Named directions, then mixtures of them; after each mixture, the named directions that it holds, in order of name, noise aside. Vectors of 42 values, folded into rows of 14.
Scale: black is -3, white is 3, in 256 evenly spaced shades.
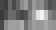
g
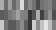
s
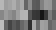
g, s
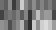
g, s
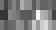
g, s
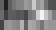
g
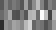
g, s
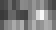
g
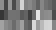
g, s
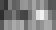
g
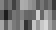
g, s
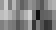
g, s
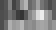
g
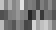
s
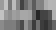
g, s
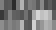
g, s
